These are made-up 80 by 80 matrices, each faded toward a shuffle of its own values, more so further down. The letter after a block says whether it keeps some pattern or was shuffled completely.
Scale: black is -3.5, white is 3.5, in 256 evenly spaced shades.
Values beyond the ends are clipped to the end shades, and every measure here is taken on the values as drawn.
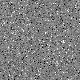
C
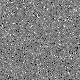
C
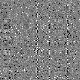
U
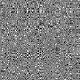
U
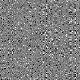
U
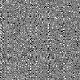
U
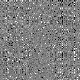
U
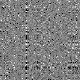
U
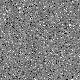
C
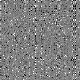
U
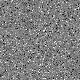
C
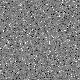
C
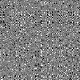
U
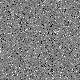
C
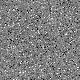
C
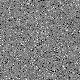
C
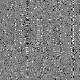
U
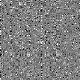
U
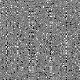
U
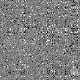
U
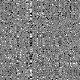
U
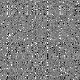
U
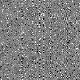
U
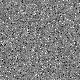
C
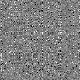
U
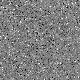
C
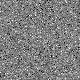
C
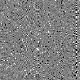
U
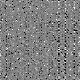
U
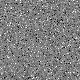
C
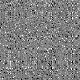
U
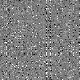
U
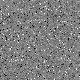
C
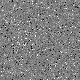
C
